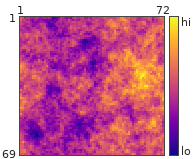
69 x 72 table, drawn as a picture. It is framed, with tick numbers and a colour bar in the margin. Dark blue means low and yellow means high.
Ninth with the lowest average: bottom left. Histogram: bell-shaped. Grain: blotchy. Ninth with the highest average: middle right.
